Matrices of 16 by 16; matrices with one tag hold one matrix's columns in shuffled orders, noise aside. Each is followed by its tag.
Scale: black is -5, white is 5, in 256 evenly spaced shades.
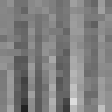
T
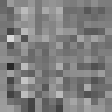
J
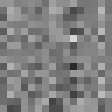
J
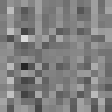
J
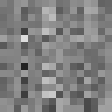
J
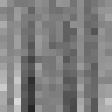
T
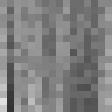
T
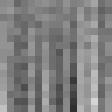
T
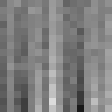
T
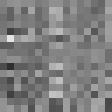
J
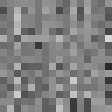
J
